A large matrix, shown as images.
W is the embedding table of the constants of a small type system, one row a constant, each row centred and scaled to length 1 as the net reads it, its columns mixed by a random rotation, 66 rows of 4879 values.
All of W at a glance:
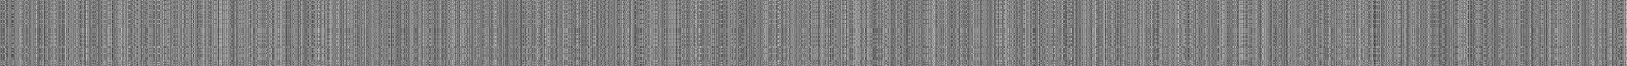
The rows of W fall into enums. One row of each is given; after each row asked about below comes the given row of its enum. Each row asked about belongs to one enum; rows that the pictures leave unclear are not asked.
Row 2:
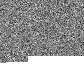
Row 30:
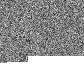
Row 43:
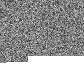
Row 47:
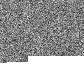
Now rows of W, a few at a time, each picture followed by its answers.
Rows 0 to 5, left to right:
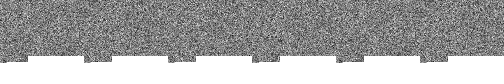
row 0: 47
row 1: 43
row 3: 30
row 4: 47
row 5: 43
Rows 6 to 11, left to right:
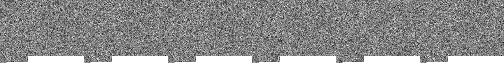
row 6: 43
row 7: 2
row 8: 43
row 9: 30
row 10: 47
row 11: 2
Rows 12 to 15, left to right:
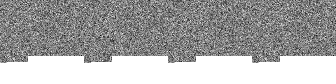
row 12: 2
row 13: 30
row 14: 43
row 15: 2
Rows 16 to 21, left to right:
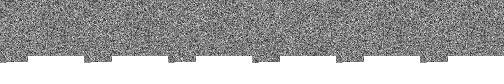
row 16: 43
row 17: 43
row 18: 2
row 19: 47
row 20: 43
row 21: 43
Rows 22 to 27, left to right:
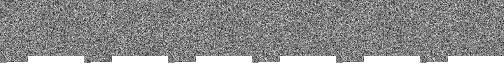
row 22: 43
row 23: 47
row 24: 43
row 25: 2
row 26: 43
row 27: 2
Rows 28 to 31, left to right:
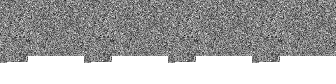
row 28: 30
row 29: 30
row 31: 30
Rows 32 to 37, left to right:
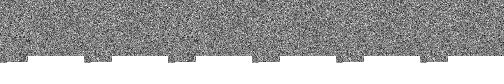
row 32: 30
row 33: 2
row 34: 30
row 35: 43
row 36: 2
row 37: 2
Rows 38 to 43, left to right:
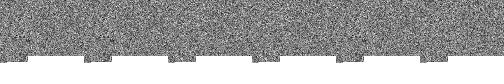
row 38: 30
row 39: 30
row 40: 2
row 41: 2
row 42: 30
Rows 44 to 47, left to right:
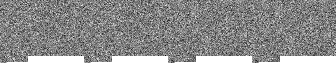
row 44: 2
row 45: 2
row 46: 47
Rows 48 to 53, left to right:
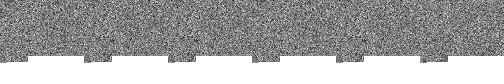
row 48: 43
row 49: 30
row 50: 30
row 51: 43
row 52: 30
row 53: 47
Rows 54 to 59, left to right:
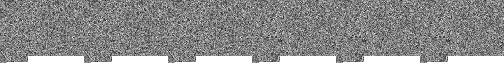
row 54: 43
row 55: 43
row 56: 43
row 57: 30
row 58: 30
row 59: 30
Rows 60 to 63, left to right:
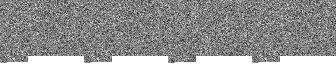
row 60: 2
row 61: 2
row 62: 47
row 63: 2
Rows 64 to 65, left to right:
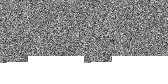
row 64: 47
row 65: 30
